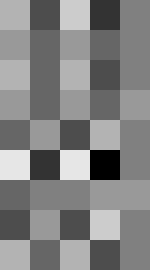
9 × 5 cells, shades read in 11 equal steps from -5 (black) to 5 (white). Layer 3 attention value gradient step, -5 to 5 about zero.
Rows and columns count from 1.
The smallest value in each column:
-2 -3 -2 -5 0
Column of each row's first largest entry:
3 1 1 1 4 1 4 4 1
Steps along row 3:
down up down up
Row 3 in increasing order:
-2 -1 0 2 2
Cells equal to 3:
2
